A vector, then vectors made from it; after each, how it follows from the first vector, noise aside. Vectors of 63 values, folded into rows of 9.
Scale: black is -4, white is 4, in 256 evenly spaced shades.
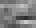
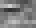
reversed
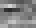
reversed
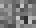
sign-scrambled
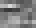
reversed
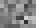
sign-scrambled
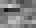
reversed
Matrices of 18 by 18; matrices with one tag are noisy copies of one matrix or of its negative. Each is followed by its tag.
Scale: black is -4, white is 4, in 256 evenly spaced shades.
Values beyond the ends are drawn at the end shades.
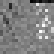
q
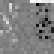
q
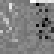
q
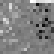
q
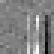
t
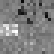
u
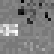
u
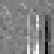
t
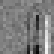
t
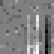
t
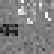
u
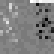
q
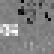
u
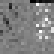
q
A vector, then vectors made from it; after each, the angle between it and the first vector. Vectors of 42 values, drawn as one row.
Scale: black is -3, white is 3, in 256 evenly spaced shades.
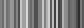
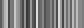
partly opposed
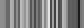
nearly parallel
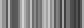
partly aligned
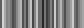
partly opposed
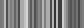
nearly parallel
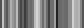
partly opposed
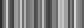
orthogonal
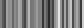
partly opposed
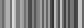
orthogonal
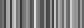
partly opposed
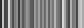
orthogonal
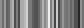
nearly parallel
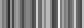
orthogonal
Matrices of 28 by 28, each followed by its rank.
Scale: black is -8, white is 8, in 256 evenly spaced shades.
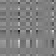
one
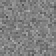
full rank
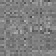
five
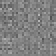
five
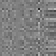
three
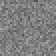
full rank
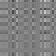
one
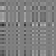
one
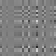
one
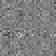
five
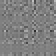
three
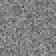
full rank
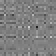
three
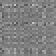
three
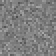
full rank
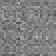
five
